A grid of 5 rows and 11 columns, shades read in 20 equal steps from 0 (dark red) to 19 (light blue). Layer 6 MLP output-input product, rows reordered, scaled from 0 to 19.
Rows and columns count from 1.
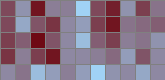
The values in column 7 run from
5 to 19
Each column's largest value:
12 15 17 14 12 19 19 13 14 15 13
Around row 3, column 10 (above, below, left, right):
9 7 11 13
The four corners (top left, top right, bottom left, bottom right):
6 10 12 12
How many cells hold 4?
2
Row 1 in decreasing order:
19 13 13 11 11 10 6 6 5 2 1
